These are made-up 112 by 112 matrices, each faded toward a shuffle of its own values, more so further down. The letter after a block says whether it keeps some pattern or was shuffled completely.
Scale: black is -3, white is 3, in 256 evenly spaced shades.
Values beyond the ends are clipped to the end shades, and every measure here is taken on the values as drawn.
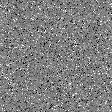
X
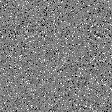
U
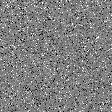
X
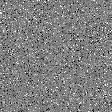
U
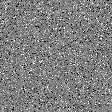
X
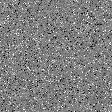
X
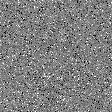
X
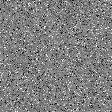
X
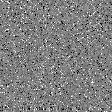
U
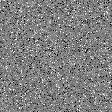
U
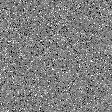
X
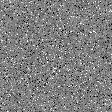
X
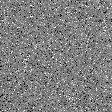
X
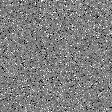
X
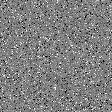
X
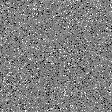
U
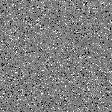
U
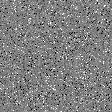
U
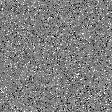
U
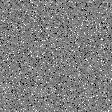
U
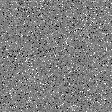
U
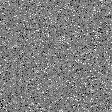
X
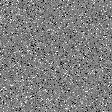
U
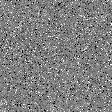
U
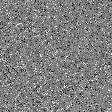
U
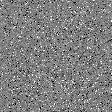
U
